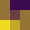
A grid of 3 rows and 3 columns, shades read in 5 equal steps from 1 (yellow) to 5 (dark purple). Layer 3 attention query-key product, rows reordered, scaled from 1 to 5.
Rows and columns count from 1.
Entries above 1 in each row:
3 3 2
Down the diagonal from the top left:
3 4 3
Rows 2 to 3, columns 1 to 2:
3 4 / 1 2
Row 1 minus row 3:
2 3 2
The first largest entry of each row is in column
2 2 3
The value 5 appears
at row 1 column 2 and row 1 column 3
